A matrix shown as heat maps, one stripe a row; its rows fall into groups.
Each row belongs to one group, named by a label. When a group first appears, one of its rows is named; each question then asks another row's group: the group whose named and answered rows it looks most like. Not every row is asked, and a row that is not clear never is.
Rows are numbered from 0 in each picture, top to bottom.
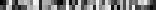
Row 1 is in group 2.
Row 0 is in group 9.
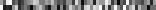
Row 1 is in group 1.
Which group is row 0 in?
2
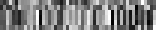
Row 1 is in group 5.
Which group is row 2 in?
2
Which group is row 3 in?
2
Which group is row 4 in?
2
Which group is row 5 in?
2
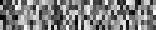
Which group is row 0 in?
5
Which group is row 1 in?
1
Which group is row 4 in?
1
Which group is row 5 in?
1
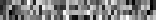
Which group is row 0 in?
5
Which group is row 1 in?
9
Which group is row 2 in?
2
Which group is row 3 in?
9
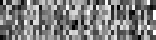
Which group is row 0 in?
5
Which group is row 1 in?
2
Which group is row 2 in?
2
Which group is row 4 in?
1
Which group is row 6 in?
2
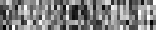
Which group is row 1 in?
9
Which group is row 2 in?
9
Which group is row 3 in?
9
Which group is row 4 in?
5
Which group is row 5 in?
9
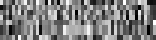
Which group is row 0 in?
1
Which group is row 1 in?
5
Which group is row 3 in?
1
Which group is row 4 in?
2
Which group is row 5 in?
2
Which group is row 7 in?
5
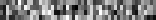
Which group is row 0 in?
5
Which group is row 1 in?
9
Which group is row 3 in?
2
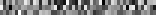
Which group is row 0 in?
9
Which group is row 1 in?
1
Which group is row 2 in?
5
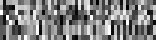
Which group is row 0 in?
1
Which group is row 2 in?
1
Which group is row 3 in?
9
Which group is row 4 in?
9
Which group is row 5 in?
2
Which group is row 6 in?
2
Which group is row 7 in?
9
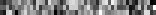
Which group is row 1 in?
2
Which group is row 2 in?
9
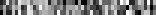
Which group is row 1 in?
5
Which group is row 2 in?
5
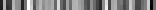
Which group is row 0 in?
5
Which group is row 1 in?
5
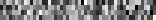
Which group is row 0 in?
1
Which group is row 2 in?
5
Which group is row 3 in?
2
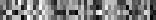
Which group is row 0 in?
5
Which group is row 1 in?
5
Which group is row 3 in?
5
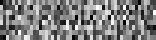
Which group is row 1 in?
1
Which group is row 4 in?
9
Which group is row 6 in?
5
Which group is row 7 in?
9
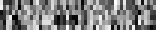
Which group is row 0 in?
1
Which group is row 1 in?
1
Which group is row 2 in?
5
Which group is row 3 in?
9
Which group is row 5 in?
2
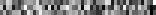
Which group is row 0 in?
2
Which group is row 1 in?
1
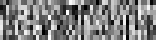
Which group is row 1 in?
9
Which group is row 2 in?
9
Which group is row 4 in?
1
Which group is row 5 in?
1
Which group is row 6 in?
1
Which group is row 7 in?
1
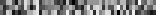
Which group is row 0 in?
9
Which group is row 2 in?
2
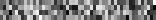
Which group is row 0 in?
2
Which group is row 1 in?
9
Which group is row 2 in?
1
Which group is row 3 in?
5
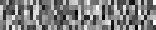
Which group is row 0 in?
2
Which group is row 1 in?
1
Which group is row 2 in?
1
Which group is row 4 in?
2
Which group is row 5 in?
1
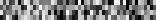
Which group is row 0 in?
1
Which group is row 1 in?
5
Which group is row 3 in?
9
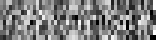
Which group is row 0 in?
2
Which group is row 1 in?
2
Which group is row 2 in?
5
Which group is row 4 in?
1
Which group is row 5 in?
1
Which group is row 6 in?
2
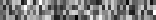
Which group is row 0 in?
5
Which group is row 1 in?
9
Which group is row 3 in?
9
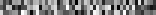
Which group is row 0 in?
1
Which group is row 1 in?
2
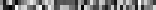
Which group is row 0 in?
9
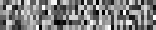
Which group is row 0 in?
1
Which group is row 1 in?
9
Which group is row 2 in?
1
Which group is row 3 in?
2
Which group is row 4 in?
9
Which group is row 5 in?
2
